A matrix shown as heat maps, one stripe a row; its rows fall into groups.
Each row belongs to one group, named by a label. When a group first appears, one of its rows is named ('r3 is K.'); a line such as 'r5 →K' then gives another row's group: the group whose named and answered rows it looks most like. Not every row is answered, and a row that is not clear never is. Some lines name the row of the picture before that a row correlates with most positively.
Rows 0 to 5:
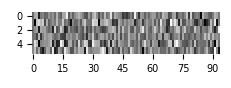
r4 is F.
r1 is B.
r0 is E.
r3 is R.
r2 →F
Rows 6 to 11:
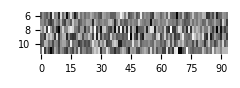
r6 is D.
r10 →B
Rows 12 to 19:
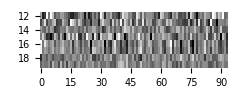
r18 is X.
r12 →R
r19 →D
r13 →E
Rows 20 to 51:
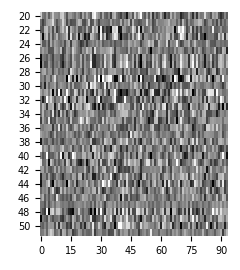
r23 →B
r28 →E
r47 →R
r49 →X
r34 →D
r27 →X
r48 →R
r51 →F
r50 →D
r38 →X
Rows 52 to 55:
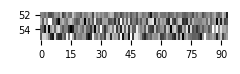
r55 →E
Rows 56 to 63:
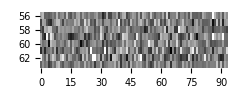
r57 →R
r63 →R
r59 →R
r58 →B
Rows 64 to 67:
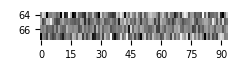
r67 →X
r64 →F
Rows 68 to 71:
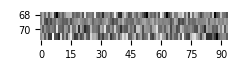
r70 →B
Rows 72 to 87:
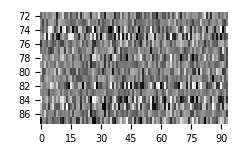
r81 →B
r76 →X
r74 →F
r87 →X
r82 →E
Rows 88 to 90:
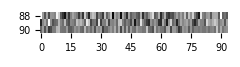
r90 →R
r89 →D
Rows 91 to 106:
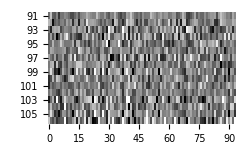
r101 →X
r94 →R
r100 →E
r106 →B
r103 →D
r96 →E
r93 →B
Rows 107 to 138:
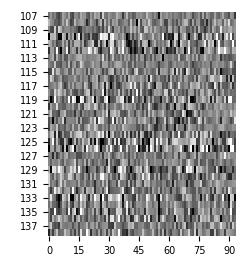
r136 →B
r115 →B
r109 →R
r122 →X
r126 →E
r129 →B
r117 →D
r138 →X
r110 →B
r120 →D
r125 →X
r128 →B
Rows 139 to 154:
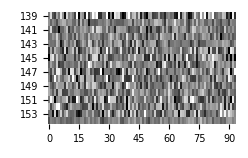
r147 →F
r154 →X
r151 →F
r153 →R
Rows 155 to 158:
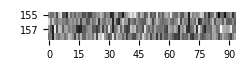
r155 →D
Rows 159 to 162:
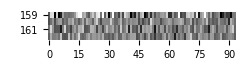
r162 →D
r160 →E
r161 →E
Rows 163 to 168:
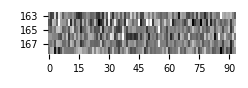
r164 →R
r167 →F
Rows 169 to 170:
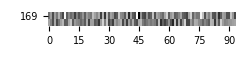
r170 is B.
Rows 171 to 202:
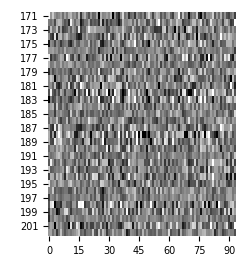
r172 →F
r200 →E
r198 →E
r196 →X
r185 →F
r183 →X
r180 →F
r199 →R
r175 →X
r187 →R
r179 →X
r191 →F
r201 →F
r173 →D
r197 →X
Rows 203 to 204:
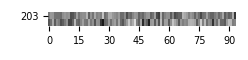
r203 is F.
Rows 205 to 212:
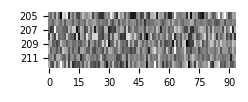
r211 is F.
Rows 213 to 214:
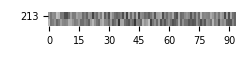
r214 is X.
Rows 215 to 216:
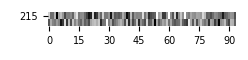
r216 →E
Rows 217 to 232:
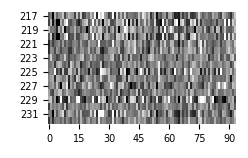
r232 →X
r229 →D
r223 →E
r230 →E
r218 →R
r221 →X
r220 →R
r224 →F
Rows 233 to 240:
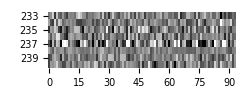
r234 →R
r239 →B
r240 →D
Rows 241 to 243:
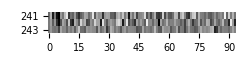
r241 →R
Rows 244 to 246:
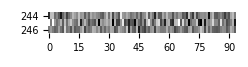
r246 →E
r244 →E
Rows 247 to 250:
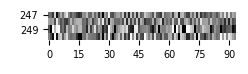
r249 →B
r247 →R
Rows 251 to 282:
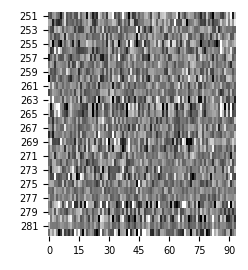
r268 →X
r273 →F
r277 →B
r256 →R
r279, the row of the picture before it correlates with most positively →248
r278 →F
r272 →B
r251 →B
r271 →F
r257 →X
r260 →X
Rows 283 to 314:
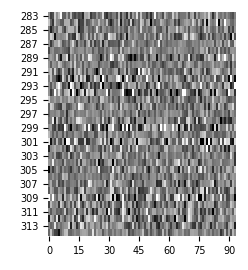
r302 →E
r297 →E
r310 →D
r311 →B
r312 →D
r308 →E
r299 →B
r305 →X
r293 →F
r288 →E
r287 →F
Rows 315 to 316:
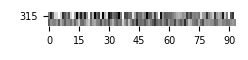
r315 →F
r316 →D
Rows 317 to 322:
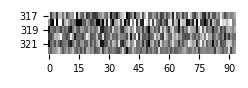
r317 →B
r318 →R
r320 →E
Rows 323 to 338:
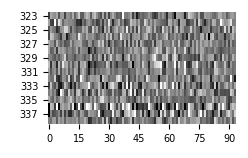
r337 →X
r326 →E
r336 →D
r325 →R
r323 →D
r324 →R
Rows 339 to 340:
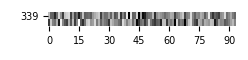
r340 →D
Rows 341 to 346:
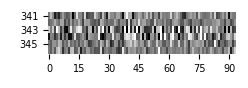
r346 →F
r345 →D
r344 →X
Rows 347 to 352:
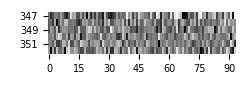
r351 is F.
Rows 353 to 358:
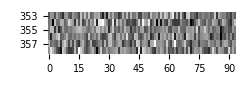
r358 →E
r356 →B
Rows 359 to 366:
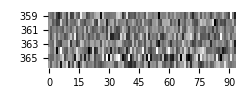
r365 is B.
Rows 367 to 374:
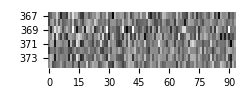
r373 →F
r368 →D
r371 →F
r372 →X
